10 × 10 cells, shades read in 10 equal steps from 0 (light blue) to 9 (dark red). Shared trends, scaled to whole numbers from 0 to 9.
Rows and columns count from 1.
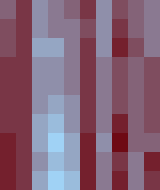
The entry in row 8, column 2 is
7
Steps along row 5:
same down same up up down up down up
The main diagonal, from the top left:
5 7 2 3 4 7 4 9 4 7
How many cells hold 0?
2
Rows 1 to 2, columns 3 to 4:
3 4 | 3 4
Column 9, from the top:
5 5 6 5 5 5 5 5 4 4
